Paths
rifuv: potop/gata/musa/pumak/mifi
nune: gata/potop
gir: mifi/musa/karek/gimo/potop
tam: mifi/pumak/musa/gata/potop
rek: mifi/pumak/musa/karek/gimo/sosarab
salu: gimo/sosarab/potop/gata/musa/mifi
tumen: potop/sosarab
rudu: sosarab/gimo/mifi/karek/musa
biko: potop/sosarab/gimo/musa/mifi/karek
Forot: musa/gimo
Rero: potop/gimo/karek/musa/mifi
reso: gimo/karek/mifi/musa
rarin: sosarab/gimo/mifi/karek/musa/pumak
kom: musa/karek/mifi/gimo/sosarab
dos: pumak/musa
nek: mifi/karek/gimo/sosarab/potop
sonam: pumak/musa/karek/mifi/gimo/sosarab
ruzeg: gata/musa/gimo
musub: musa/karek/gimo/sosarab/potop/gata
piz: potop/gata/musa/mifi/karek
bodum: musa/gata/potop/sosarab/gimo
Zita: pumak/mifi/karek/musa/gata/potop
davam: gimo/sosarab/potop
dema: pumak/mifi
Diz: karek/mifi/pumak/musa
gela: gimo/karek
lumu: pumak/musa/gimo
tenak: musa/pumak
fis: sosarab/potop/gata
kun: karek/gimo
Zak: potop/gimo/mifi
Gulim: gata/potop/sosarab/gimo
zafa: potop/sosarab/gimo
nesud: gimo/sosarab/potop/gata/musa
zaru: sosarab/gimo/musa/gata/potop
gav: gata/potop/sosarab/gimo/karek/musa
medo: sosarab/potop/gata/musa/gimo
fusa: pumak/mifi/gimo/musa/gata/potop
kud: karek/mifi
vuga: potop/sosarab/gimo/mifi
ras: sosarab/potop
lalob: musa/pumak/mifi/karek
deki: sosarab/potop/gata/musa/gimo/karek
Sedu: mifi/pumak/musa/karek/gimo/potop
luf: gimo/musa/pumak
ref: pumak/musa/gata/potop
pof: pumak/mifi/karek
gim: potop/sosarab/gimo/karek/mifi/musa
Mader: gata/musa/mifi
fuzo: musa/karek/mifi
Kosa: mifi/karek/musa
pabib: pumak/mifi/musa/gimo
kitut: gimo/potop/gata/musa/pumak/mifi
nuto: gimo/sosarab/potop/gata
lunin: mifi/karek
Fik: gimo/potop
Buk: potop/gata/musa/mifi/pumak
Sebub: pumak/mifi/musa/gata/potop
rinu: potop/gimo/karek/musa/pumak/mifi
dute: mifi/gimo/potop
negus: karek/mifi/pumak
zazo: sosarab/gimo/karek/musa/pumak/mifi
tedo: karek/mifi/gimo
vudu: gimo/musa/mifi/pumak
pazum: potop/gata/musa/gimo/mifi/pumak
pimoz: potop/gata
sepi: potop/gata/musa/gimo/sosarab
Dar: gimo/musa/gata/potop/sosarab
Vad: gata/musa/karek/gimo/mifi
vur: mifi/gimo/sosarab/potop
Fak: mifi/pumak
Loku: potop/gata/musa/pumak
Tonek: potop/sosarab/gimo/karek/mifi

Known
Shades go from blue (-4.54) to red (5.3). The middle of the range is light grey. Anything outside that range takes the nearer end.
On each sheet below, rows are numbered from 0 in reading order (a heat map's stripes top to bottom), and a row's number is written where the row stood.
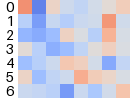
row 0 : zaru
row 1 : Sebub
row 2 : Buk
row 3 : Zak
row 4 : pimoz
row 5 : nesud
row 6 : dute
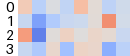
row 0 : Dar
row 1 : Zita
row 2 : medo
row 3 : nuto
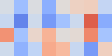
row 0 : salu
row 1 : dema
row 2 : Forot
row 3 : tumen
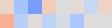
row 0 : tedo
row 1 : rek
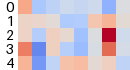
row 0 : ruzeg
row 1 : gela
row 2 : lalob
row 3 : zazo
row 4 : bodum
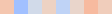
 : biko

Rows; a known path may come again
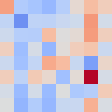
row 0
Vad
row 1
Sebub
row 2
piz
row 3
salu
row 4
tumen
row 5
lalob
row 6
vur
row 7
fusa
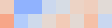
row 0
Tonek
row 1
musub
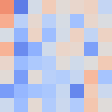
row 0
medo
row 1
rek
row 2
davam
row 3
Gulim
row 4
nek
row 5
pabib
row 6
Fak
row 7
tam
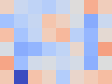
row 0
gir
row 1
pimoz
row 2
sepi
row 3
nune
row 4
ruzeg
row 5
ras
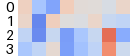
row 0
tedo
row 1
fis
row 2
dema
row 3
vudu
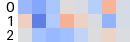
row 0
Buk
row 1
zafa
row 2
Zak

